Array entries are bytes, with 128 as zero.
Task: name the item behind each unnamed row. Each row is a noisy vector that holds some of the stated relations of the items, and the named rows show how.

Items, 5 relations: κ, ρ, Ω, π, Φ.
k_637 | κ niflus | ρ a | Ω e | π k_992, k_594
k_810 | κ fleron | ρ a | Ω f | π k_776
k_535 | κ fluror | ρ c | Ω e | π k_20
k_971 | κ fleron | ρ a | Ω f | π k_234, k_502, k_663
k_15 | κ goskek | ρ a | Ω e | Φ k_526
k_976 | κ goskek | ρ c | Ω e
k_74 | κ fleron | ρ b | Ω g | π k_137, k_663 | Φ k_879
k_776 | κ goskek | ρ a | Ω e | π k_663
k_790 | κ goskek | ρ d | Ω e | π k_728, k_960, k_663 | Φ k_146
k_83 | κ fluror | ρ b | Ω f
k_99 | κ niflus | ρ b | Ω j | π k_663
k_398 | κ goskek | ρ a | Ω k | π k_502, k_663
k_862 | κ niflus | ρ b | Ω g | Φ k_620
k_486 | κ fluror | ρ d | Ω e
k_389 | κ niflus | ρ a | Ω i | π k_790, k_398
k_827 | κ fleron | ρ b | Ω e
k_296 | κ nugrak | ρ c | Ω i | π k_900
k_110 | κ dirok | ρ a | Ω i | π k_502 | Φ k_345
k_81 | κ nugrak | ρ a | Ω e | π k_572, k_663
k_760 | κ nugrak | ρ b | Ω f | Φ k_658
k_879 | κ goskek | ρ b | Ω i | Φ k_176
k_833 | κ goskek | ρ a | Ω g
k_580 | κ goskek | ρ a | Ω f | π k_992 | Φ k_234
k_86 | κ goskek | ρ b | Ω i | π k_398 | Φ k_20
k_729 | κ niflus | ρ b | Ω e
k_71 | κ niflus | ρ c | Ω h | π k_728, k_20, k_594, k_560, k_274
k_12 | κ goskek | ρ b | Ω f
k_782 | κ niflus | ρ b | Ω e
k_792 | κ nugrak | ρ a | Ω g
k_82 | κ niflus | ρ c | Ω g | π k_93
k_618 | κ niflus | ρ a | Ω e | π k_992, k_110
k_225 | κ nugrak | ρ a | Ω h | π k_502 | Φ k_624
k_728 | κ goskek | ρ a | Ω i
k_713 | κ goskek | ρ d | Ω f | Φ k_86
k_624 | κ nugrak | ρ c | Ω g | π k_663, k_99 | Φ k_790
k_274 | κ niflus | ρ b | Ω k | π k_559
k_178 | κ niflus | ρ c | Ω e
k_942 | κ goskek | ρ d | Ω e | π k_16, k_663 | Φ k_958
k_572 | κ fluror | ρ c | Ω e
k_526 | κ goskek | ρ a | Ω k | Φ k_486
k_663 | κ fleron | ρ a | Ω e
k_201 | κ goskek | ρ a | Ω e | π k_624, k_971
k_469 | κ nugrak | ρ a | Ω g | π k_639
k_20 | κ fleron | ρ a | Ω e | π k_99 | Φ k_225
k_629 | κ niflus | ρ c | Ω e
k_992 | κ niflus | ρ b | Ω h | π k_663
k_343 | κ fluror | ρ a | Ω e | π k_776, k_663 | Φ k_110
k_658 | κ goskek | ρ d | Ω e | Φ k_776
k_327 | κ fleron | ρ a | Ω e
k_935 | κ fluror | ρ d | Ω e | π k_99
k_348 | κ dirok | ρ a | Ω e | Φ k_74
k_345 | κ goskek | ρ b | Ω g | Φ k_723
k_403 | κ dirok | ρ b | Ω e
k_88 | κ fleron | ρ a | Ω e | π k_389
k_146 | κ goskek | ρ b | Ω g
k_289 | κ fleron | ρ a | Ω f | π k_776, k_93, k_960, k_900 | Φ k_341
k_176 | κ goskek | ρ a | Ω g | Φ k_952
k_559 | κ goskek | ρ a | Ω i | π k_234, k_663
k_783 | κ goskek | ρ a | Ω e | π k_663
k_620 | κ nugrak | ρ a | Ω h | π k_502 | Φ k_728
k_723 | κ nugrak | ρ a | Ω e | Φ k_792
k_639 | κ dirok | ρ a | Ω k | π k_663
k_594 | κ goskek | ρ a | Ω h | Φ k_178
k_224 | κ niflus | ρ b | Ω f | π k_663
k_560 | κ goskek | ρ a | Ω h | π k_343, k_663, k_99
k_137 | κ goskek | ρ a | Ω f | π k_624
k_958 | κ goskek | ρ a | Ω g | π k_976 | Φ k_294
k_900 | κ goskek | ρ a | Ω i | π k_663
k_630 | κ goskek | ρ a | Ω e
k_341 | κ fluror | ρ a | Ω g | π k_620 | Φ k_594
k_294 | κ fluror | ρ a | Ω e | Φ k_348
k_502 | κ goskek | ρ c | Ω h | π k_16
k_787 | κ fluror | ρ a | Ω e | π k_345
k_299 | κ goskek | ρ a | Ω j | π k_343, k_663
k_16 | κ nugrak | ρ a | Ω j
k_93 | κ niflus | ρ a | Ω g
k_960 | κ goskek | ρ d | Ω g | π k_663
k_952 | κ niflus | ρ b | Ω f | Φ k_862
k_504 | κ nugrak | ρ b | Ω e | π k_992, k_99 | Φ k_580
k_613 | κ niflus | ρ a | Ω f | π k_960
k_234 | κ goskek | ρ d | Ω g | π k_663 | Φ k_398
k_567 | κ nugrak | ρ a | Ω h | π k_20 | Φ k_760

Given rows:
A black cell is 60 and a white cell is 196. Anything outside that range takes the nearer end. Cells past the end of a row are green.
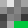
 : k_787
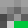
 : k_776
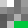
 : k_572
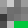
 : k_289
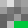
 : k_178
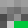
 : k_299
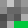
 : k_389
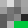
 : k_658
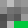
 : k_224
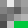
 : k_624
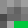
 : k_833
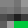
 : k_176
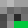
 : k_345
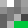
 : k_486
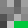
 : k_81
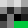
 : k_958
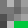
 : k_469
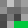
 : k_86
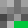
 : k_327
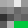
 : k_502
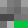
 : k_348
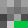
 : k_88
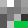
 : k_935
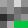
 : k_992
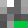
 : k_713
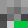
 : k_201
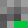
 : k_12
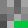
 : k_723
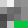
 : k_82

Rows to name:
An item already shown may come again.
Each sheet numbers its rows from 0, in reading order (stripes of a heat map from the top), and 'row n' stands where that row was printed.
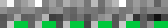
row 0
k_535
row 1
k_486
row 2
k_580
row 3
k_469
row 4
k_935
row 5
k_862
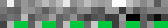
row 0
k_296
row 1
k_146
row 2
k_178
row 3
k_942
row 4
k_976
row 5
k_862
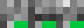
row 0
k_504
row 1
k_620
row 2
k_787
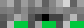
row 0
k_16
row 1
k_728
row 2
k_343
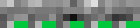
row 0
k_639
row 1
k_274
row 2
k_862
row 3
k_629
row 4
k_74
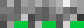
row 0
k_760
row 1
k_137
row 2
k_790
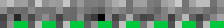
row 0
k_345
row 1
k_341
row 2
k_613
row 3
k_879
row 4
k_663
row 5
k_348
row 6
k_20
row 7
k_93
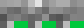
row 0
k_398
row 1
k_178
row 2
k_99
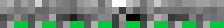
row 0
k_827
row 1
k_110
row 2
k_176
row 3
k_403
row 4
k_976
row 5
k_225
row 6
k_74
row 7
k_526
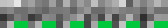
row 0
k_71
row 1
k_294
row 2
k_792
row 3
k_86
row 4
k_343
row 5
k_567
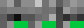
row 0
k_952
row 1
k_83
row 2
k_620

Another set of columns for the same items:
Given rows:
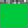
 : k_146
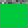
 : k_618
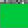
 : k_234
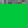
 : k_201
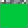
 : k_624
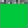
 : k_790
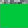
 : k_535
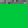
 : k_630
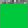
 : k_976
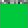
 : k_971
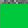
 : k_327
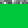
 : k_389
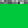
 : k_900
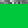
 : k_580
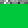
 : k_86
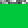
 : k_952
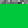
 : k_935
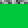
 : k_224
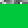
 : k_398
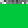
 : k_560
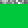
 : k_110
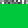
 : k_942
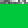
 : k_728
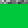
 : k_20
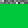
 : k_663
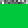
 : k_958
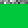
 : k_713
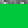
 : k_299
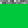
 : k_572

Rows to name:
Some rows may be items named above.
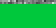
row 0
k_178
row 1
k_93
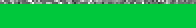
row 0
k_137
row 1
k_639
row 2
k_274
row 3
k_86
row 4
k_504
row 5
k_958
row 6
k_486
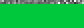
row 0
k_790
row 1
k_658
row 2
k_294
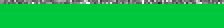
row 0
k_827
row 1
k_16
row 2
k_629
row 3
k_71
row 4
k_790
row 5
k_74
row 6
k_663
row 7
k_567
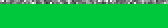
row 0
k_624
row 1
k_99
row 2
k_613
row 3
k_879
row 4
k_343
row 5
k_82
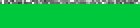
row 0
k_74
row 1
k_526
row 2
k_296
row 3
k_110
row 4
k_176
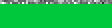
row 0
k_620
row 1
k_403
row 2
k_110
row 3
k_713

